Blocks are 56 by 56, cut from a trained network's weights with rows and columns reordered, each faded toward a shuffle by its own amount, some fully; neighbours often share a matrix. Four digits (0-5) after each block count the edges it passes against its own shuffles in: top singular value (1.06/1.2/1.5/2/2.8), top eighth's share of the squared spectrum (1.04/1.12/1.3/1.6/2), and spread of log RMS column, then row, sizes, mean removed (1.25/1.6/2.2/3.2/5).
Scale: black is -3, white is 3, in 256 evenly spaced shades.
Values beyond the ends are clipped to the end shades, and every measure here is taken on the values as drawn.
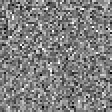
2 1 0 0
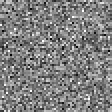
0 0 0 0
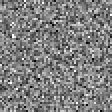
2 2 0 0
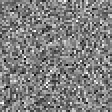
3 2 0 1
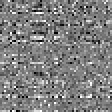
4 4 1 3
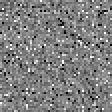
1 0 0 0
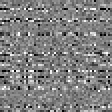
4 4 2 4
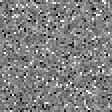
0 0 0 0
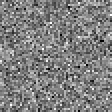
0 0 0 0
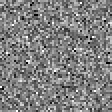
0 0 0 0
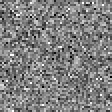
1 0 0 0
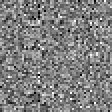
3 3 2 1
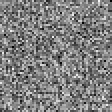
2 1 0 0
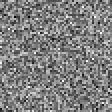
0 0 0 0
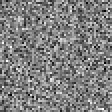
1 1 0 0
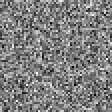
2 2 0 0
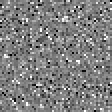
1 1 0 0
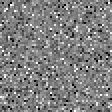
1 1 0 0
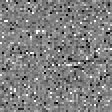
1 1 0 0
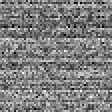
4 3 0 2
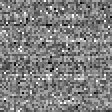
3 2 1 1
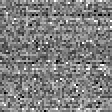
3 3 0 1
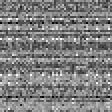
4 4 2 3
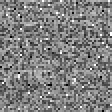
1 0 0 0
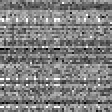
4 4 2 3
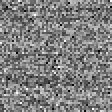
2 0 0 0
